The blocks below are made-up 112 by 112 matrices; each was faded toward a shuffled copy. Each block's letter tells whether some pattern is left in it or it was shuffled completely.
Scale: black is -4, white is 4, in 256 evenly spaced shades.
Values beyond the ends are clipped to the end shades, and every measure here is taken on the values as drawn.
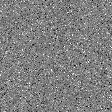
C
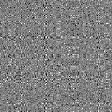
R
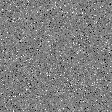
C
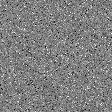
C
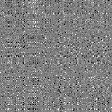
R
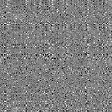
R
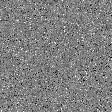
C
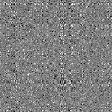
R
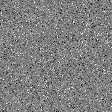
C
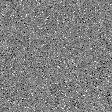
C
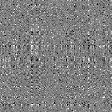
R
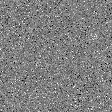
C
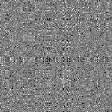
R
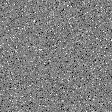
C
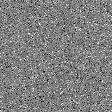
C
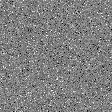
C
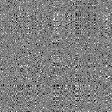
R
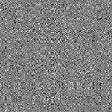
R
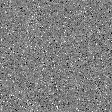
C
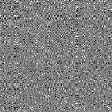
R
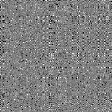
R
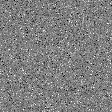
C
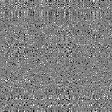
R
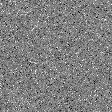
C
